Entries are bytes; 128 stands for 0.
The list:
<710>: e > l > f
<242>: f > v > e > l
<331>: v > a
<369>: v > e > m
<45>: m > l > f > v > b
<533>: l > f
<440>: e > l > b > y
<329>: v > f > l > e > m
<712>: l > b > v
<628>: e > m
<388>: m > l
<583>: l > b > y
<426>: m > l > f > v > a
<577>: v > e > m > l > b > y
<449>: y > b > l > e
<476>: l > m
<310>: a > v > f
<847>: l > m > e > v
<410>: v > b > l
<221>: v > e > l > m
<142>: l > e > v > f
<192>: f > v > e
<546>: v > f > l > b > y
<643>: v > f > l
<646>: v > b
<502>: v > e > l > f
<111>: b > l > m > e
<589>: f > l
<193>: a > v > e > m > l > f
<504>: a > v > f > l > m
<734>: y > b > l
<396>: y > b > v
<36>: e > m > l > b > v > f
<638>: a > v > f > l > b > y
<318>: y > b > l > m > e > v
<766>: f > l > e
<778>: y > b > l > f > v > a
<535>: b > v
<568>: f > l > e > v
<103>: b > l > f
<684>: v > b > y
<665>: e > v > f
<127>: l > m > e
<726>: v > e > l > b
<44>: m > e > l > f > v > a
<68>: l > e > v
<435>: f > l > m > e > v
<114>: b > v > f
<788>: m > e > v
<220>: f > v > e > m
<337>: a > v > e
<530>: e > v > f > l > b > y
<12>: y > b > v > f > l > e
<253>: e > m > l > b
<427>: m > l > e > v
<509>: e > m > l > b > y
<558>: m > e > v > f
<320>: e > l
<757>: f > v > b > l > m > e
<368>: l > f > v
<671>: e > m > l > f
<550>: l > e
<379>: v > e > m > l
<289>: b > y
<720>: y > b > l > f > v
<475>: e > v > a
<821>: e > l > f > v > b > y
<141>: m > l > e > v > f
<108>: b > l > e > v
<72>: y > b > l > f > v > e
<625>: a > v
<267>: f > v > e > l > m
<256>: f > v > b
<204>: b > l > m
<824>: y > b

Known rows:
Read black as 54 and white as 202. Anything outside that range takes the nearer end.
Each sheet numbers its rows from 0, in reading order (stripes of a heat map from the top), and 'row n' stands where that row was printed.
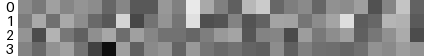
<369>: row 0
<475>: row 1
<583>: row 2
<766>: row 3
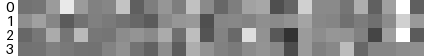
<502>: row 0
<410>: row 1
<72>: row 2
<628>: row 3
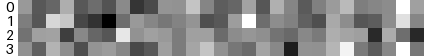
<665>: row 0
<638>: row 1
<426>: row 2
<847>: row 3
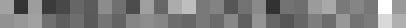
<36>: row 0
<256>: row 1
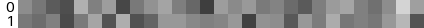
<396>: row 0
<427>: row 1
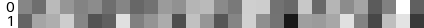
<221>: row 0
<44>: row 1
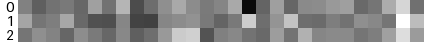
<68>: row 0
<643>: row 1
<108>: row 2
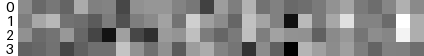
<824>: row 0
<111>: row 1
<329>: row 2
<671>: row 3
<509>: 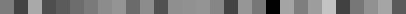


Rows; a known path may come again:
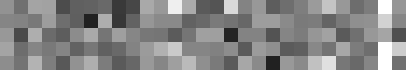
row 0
<558>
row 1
<568>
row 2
<583>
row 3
<114>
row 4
<847>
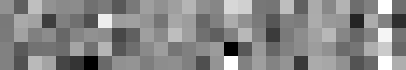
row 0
<221>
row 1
<426>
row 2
<788>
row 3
<68>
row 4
<504>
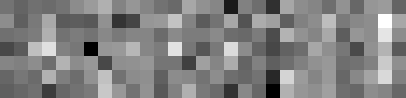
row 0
<533>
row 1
<665>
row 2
<320>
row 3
<337>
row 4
<824>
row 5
<710>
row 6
<671>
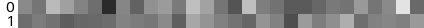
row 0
<192>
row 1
<628>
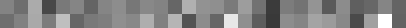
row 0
<388>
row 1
<72>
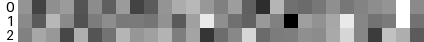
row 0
<142>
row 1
<127>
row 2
<778>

